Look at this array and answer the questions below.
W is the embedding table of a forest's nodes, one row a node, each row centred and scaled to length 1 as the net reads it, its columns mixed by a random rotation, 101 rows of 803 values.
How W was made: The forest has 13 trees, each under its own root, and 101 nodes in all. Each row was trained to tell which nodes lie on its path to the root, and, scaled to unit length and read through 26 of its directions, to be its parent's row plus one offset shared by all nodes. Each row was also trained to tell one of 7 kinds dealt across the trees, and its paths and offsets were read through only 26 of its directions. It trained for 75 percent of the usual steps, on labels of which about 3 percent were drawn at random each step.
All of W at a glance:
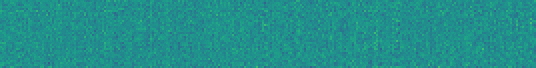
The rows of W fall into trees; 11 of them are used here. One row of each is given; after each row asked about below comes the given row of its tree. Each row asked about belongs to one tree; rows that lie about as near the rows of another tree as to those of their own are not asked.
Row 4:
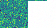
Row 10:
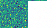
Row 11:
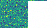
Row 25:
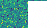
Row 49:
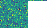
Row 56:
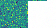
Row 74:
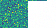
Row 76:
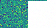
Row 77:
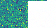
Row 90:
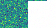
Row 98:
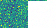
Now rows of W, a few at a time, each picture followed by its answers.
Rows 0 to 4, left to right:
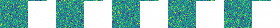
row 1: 98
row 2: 56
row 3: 90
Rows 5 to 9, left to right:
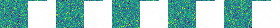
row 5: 98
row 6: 76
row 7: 77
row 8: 74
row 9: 4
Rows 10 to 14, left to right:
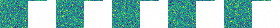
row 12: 74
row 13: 74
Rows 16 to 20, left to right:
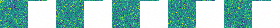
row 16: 10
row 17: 11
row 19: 77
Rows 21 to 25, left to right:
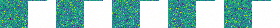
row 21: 11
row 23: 98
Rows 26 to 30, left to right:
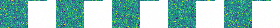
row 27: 74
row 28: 4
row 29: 77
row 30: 4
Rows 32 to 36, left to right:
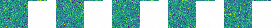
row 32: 90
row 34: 11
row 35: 4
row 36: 77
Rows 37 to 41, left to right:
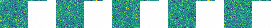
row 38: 74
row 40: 77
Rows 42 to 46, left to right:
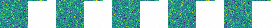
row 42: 77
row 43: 98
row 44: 4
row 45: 56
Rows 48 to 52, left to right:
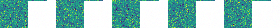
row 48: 11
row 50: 11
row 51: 4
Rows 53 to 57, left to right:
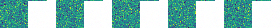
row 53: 74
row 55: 4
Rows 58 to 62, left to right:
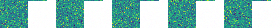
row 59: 98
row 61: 11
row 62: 25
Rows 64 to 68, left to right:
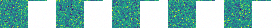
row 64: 98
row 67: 11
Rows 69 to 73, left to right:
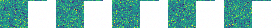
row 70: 77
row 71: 11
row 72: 4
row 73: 74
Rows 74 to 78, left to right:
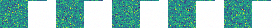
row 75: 74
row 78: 49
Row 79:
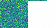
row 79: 98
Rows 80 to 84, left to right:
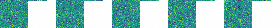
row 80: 49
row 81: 49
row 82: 98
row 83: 11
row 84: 10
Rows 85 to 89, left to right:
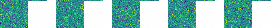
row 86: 98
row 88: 77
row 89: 25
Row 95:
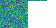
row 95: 74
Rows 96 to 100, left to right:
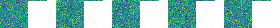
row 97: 10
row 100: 4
